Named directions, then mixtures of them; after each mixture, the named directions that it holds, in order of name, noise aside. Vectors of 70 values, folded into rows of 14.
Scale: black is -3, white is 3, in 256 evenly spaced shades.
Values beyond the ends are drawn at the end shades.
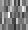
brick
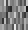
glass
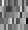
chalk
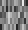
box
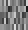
glass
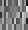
chalk, glass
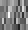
box, brick, chalk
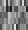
box, glass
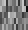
box, brick, glass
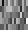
chalk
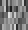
box, glass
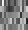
chalk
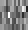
brick, glass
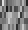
box, chalk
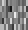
chalk, glass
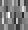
box, brick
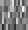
brick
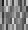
brick, chalk, glass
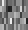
chalk, glass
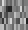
chalk, glass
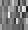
brick, chalk, glass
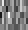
box, brick, chalk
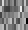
chalk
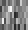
brick, chalk, glass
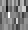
box, brick, glass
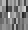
box, brick, glass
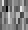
box, brick, chalk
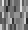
brick, chalk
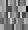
brick, glass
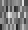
box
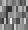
chalk, glass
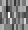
brick, chalk, glass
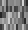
box
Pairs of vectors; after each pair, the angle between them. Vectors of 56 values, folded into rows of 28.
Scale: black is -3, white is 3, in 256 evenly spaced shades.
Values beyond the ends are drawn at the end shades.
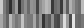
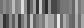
orthogonal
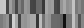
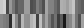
nearly parallel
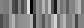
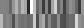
nearly opposite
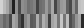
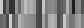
orthogonal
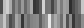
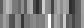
nearly parallel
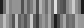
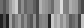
orthogonal
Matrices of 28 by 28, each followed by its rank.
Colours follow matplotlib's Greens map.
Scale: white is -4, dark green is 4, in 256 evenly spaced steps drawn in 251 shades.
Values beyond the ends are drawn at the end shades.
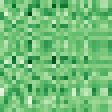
three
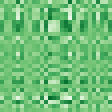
two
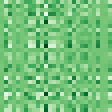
two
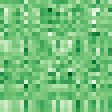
three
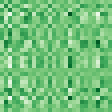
two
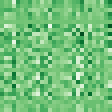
three
